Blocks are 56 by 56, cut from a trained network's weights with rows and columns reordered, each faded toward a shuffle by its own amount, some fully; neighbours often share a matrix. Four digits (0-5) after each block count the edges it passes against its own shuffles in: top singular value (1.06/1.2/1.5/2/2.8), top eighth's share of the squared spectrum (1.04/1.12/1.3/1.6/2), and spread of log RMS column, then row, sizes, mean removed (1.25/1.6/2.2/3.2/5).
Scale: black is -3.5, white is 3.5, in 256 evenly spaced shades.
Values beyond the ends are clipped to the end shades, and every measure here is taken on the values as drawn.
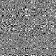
3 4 1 3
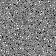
0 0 0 0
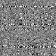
4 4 1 3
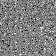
1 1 0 1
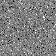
2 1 0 1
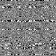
4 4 1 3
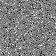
0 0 0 0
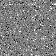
0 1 0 0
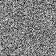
1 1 0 0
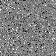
2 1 0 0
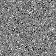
0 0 0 0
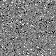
1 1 0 1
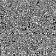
2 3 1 2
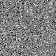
2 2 0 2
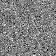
0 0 0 0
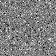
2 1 0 0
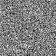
2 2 0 0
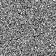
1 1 0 0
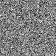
1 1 0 0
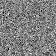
0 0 0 0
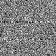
3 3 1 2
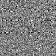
3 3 0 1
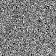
2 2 0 0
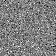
1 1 0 0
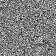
0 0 0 0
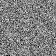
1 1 0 0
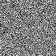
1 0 0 0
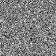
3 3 0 2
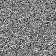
2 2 0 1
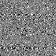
3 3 0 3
